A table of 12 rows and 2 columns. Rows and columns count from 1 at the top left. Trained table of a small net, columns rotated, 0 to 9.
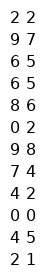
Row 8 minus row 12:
5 3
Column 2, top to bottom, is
2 7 5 5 6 2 8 4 2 0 5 1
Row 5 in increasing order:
6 8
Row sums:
4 16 11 11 14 2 17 11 6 0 9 3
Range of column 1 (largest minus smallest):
9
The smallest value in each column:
0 0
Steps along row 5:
down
